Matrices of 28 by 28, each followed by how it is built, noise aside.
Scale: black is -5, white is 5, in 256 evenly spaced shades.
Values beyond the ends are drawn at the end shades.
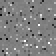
sparse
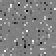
sparse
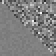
upper triangular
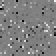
sparse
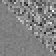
upper triangular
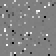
sparse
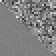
upper triangular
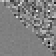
upper triangular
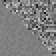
upper triangular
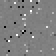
sparse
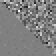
upper triangular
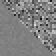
upper triangular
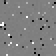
sparse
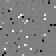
sparse
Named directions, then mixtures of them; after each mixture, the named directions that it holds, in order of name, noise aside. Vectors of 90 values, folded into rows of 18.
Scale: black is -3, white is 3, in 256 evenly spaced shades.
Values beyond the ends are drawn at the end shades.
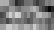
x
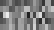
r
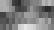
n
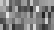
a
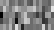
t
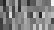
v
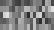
r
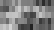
n, x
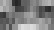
n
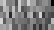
v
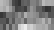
n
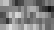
x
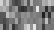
a, n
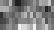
n, r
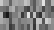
r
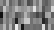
t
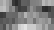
n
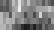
n, v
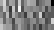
v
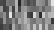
v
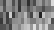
n, v
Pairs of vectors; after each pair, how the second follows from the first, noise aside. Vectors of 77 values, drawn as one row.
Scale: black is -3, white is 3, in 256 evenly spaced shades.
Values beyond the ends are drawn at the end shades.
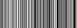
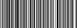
sign-scrambled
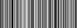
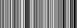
shuffled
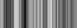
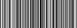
shuffled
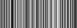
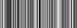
shuffled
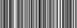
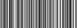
copied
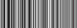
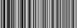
copied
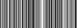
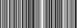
copied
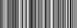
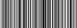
sign-scrambled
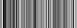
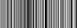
shuffled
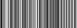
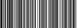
sign-scrambled
